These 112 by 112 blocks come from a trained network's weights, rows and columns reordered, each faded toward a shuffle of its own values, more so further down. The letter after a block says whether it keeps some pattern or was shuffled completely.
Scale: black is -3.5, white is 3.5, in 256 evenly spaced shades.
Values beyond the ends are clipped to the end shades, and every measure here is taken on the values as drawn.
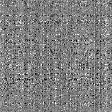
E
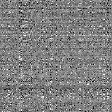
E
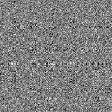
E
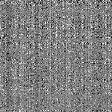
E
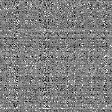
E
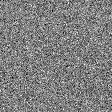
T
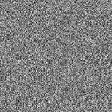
E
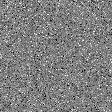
T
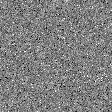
T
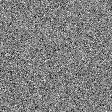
T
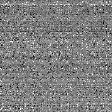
E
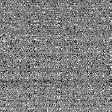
E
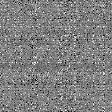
E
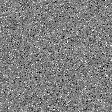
T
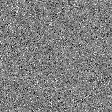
T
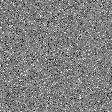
T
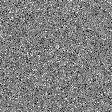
T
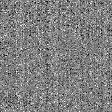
E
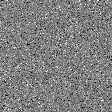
T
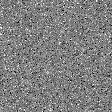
T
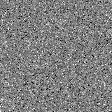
T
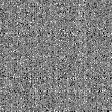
E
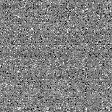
E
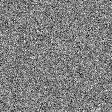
T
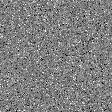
T
